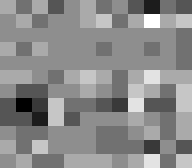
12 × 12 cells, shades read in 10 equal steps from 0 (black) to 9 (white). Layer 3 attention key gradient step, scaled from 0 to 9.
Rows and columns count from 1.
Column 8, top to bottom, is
5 4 5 5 5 4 4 2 5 4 4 5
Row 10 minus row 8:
2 4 2 -2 1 1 1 2 -3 3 1 -1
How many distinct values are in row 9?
6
